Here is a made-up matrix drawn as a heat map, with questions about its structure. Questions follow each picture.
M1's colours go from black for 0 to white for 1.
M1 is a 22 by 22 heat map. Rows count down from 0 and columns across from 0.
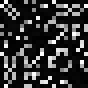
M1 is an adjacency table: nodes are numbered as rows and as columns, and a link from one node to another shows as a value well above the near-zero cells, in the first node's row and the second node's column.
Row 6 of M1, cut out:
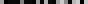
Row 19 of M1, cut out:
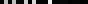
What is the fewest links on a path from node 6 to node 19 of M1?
1
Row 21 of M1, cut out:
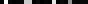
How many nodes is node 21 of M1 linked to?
5
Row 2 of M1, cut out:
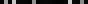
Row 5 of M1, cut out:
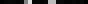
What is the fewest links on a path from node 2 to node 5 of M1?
4
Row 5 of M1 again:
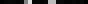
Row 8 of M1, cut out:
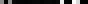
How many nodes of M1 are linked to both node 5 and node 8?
0
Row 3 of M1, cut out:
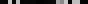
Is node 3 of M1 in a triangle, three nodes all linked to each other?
no
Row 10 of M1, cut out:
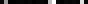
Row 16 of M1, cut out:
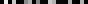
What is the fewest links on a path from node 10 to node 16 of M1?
2
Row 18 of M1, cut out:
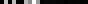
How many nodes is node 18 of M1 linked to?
6
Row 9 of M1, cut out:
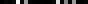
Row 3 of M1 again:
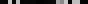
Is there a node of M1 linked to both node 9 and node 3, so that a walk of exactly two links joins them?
yes
